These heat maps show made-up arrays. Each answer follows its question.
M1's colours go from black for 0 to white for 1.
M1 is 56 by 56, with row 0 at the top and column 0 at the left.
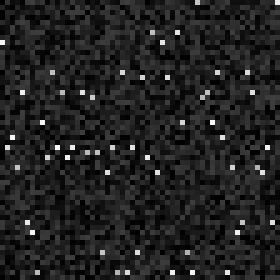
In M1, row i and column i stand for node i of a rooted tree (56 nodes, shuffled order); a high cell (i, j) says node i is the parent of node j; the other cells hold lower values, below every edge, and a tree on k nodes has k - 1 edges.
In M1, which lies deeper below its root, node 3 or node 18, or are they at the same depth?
node 18
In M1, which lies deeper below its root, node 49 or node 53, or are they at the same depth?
node 49
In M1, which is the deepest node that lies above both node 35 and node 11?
6
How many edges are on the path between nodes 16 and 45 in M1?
6
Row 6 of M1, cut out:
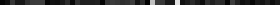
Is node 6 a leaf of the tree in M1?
no
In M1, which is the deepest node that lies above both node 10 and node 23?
54
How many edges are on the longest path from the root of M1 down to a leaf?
18
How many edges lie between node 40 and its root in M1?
6
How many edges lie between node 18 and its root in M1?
6
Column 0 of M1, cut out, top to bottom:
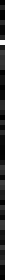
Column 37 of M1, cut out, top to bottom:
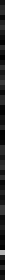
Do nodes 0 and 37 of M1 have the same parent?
no
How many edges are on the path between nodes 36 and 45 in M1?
7
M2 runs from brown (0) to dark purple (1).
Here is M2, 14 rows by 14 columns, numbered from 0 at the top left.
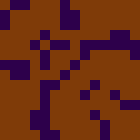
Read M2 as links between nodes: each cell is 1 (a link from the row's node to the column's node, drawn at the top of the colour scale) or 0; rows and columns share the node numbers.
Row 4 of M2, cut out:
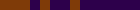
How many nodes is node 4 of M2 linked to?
9
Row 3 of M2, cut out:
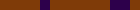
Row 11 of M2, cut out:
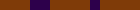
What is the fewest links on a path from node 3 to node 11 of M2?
1
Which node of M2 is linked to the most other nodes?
node 4
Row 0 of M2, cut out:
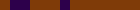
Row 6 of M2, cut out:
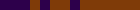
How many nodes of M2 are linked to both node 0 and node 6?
2
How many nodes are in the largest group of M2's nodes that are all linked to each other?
3
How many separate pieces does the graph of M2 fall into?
1
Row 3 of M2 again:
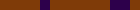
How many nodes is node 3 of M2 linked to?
3
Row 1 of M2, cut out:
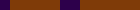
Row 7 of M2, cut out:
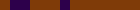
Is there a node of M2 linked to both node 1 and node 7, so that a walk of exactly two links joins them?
yes
